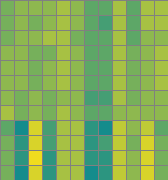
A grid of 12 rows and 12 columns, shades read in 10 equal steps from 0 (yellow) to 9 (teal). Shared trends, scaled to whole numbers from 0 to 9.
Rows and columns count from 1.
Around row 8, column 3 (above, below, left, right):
4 1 5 5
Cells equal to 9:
4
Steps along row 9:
up down up down same up up down up down up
